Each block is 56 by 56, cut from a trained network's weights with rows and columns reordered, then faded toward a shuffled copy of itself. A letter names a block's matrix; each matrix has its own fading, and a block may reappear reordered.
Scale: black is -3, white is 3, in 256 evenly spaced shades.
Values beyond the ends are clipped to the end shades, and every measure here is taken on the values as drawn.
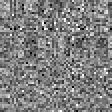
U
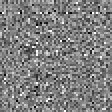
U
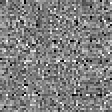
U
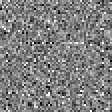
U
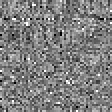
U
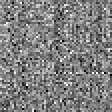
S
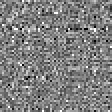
U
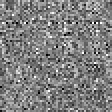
U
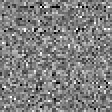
U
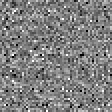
U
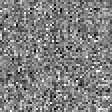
S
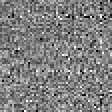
U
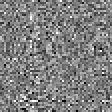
U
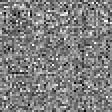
S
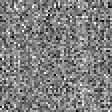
S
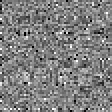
U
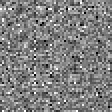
U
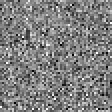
S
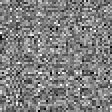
U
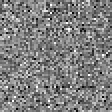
S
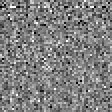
S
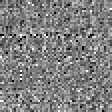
U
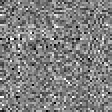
U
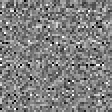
U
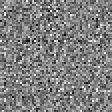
U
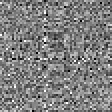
U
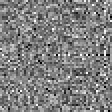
U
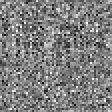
S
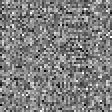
S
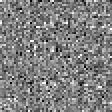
S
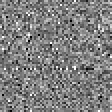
U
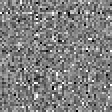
U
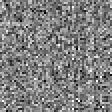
S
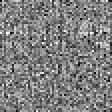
S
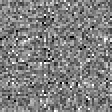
U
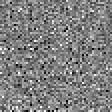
U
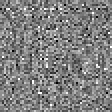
U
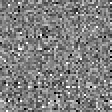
U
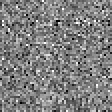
S
